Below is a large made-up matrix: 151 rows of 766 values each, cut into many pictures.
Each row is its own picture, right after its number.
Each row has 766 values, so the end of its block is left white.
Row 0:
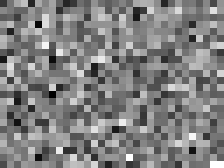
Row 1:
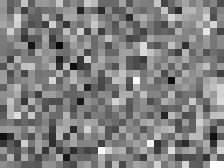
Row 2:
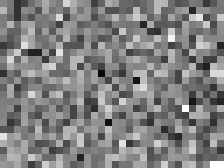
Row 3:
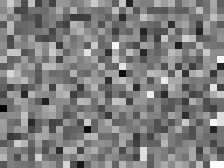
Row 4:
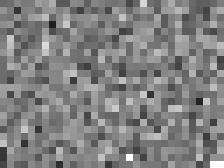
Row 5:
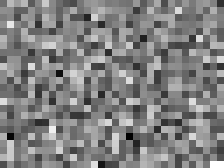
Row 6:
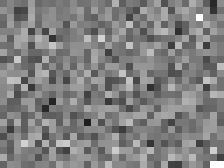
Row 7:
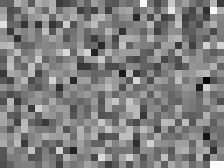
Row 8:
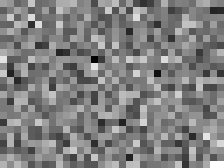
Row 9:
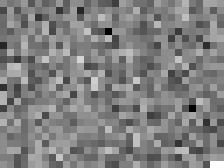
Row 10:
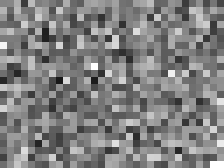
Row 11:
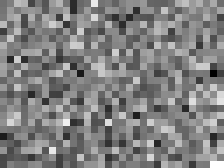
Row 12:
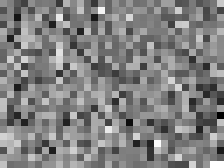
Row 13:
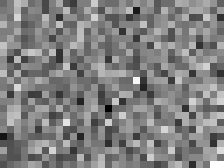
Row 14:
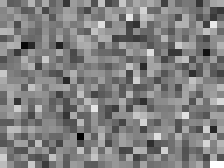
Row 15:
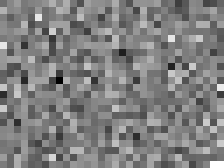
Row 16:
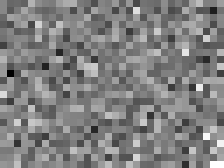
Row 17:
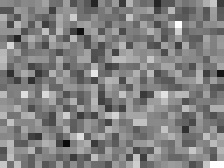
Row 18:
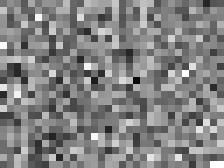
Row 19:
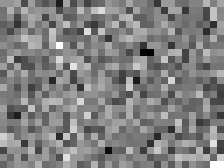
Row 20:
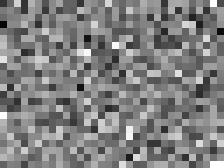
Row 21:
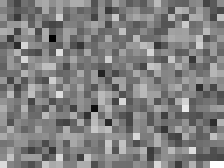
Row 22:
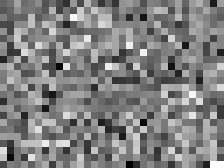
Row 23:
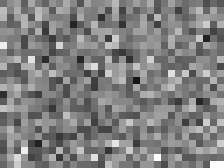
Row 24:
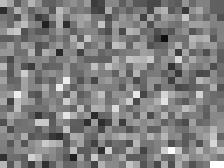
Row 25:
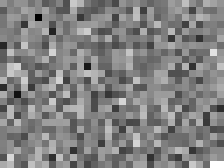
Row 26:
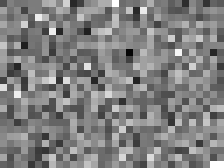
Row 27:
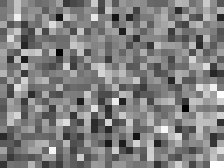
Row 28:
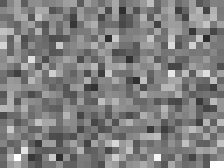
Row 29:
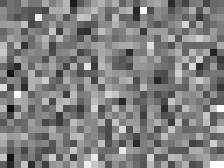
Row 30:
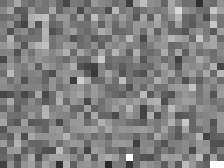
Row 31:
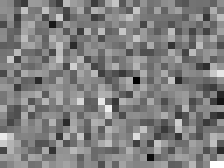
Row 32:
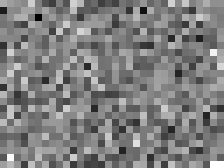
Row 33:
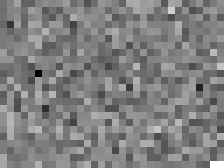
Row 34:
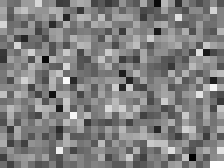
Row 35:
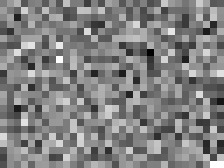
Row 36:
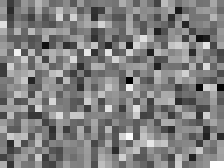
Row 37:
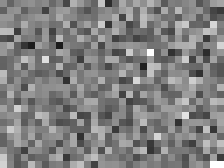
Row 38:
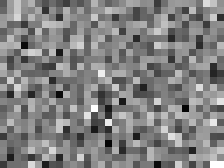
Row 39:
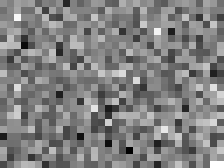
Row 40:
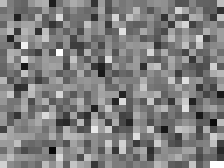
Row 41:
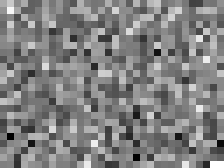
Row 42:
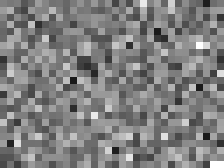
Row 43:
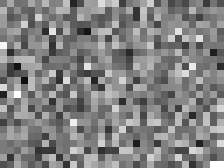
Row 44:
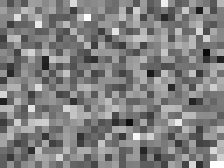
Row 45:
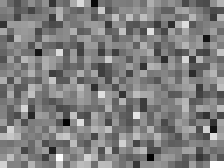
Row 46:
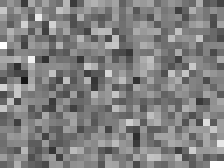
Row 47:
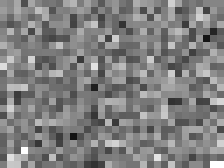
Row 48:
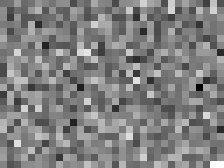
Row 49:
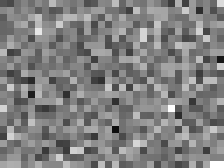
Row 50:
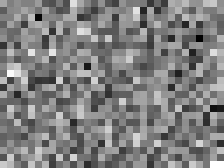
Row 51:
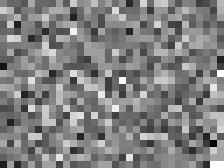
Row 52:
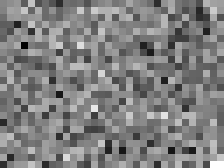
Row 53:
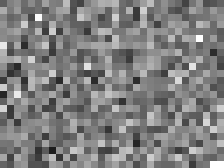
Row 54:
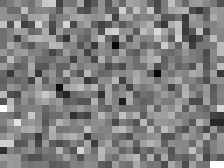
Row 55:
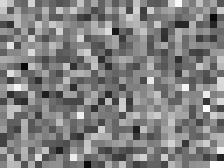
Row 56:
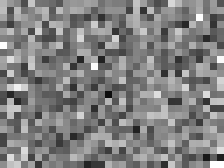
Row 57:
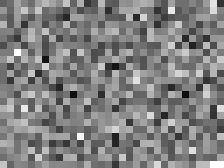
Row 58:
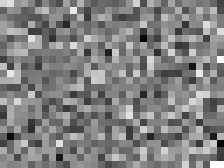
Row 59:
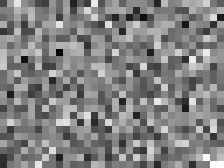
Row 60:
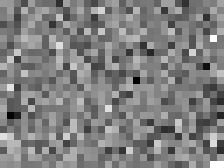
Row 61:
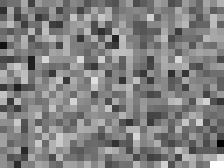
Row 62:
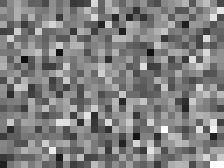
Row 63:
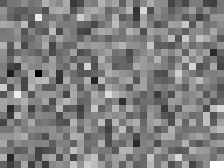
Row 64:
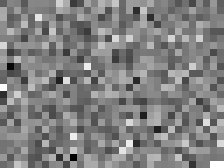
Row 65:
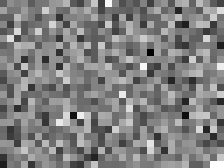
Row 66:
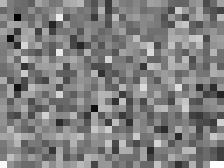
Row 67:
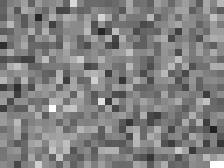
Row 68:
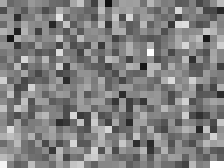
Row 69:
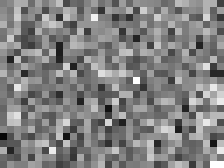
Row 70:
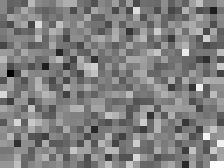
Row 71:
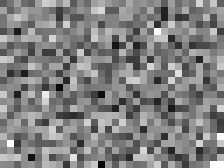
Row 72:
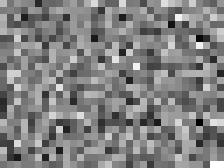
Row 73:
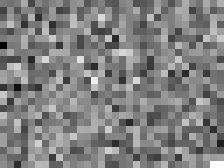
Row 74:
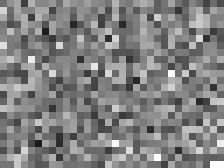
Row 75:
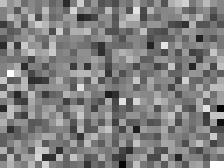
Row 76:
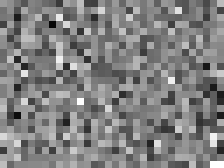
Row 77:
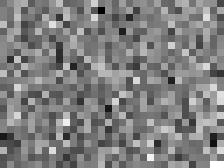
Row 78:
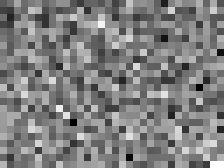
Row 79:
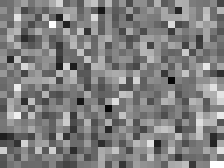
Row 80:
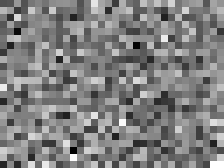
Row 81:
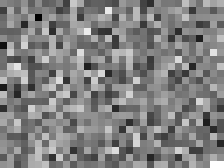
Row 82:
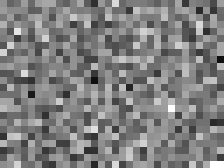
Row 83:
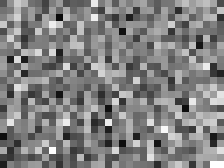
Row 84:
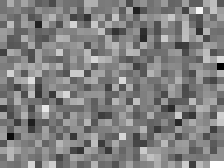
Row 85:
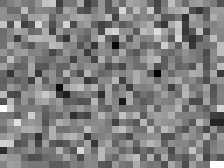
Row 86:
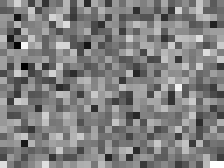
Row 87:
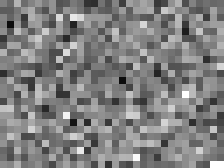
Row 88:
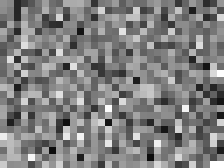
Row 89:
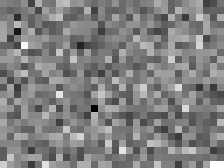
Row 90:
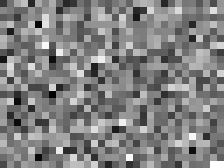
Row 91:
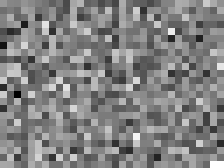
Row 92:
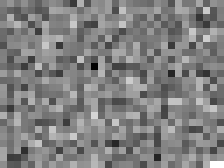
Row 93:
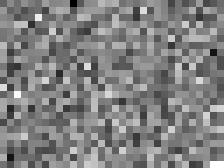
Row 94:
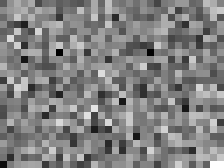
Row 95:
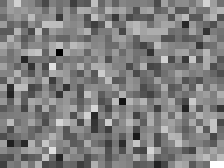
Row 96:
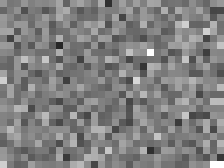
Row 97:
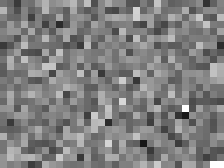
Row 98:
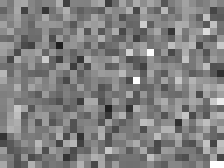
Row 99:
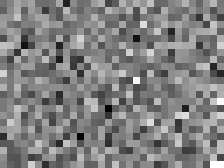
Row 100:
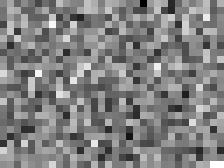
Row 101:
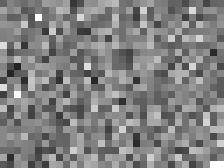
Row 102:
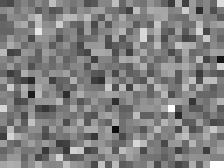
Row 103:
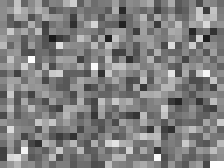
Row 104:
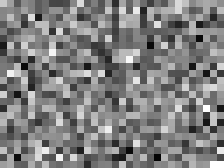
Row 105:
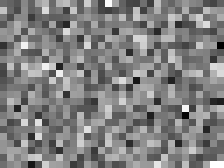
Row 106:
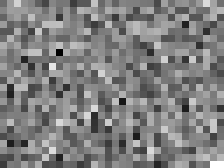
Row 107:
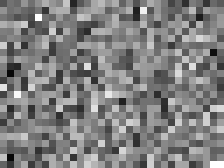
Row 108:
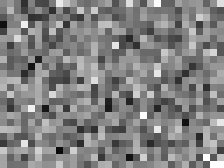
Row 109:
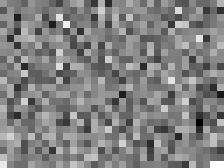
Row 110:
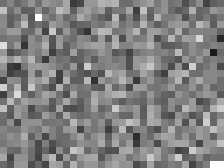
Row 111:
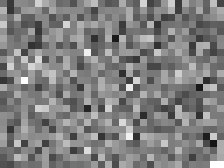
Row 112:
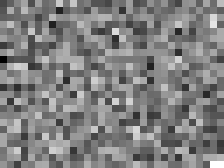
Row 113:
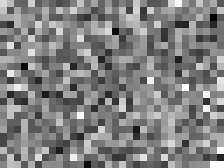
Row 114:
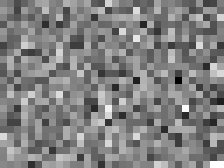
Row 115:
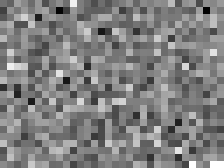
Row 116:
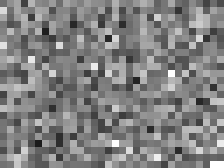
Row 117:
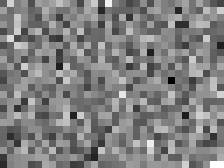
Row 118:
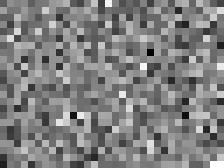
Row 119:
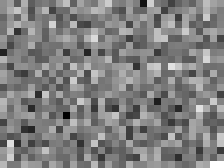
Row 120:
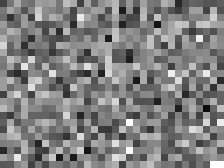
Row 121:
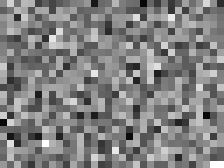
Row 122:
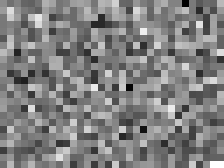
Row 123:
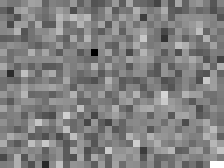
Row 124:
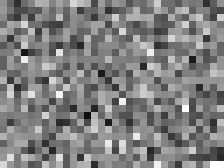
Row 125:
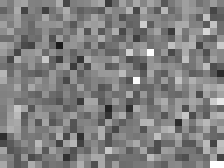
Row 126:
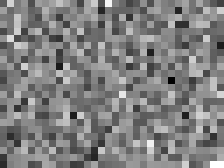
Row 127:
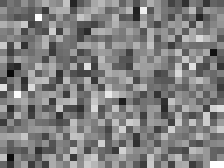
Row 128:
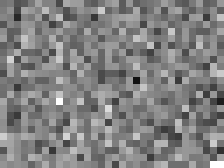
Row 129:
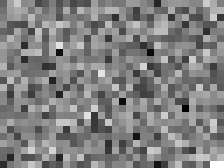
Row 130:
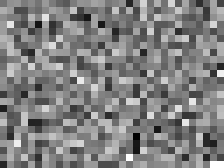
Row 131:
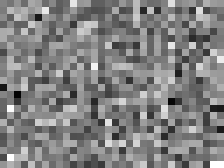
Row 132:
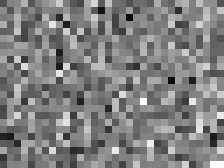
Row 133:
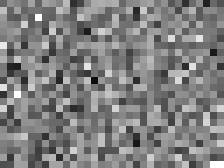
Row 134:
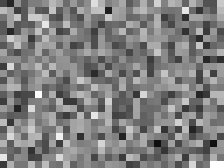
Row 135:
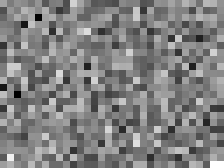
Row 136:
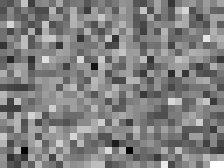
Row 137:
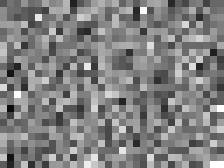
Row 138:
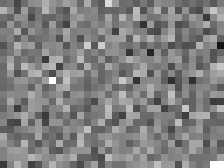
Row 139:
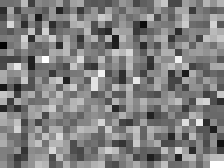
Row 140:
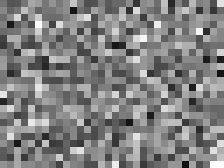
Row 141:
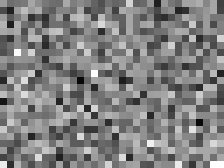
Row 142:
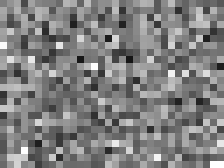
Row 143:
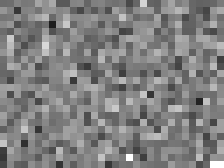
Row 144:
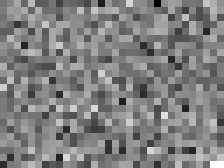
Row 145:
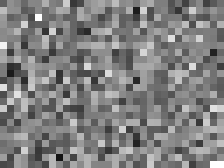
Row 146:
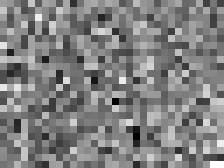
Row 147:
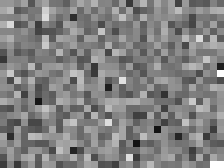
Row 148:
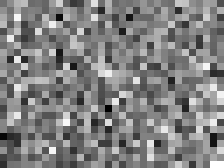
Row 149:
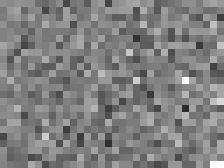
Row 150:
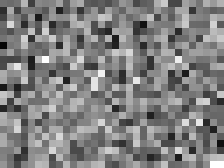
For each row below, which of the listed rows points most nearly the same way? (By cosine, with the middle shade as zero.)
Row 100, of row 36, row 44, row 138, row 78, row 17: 138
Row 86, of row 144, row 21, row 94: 21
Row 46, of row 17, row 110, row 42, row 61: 110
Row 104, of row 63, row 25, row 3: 25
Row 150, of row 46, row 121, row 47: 121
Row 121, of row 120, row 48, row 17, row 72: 17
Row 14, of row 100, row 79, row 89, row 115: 79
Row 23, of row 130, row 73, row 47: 47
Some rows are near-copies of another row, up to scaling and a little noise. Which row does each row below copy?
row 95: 106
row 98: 125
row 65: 118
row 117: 126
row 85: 54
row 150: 139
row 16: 70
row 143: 4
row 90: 0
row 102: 49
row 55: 113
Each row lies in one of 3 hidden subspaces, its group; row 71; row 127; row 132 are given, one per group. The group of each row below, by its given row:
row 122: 71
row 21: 132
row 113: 127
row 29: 127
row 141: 71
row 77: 132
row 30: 71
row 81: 127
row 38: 132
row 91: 127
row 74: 127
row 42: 71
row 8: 71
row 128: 132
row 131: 127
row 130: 71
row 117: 132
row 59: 132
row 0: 71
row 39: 132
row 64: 127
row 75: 127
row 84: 71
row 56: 127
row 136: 127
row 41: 71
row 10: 127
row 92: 127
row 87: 71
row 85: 71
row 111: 71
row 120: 127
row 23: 127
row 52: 132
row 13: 132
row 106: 132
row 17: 71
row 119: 71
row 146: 127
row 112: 127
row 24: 71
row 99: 132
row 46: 127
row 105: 132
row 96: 132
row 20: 71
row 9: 127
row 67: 127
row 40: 132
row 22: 71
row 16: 71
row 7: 71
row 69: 132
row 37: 132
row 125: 132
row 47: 127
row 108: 71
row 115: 127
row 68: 132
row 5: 71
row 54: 71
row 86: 132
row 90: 71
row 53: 127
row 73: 127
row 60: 132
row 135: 127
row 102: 71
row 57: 71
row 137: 127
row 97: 132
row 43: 127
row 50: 127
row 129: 132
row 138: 132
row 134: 71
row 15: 127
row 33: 71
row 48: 71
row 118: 132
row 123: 71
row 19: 132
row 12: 132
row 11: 132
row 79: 132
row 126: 132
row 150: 127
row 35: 132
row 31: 132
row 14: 132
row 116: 127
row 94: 132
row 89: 132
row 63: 127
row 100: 71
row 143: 71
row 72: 71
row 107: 127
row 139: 127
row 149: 132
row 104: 127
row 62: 132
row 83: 132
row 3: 71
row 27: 132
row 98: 132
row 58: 71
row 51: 71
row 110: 127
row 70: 71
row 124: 132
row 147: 71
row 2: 132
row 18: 127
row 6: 71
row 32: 127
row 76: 132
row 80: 71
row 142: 127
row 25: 127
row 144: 132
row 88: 132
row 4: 71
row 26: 127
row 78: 71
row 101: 127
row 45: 132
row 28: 127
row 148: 132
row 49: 71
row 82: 71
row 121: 71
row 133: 127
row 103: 127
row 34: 71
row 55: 127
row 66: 132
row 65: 132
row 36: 71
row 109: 132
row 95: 132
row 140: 71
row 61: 127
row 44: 71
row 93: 127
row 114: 132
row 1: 132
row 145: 127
